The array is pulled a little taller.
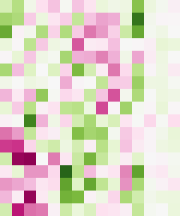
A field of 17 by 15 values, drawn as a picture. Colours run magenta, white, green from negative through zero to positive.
Ninth with the lowest average: bottom left. Ninth with the highest average: bottom middle. Seam: vertical, 80% of the way across, the right part calmer. Mirror symmetry: none. Slope: none.
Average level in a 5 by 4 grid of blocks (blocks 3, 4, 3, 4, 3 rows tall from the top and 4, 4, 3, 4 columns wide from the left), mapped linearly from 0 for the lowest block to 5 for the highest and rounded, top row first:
4224 | 3313 | 3423 | 1433 | 0534
